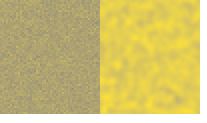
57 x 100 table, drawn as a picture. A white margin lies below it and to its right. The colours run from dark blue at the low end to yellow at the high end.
It is made of 1 by 2 panels. Panel 1,1: high, fine-grained, faint in contrast. Panel 1,2: very high, blotchy, faint in contrast.
